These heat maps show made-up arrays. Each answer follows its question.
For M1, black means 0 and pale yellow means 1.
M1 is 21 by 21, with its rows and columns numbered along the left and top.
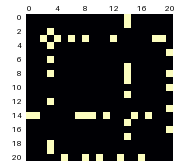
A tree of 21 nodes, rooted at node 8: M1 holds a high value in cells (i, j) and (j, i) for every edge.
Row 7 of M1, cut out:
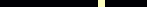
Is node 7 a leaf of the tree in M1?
yes
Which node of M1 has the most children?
14
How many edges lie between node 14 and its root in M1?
1
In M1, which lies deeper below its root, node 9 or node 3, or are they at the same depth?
node 9
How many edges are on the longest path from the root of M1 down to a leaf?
2
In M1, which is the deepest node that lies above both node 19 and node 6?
3
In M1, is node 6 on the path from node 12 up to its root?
no
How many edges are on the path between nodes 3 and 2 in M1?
1
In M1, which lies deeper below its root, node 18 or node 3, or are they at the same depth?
node 18
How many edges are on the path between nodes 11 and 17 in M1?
2
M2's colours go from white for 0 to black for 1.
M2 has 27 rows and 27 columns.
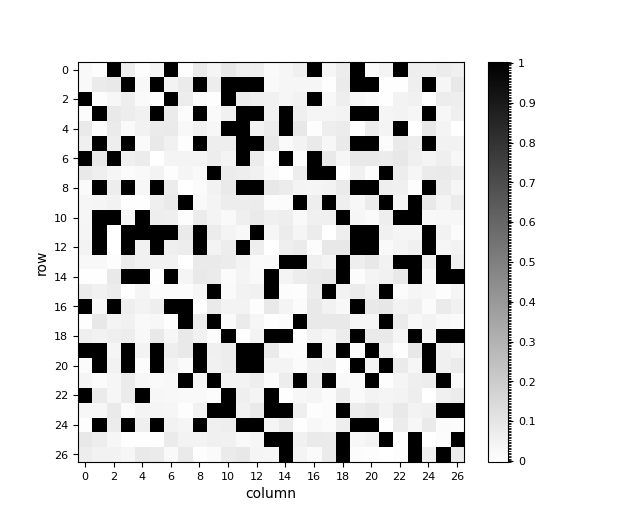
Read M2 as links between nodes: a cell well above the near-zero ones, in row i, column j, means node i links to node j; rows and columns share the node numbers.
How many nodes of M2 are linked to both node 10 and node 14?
3
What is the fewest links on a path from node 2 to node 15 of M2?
4
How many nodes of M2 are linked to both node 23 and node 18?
5
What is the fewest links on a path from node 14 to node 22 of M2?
2
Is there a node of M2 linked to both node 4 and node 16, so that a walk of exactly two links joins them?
no
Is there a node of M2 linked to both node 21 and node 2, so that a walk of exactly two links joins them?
no
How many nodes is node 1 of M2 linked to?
9
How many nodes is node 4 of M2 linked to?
4
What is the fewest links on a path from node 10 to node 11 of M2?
2
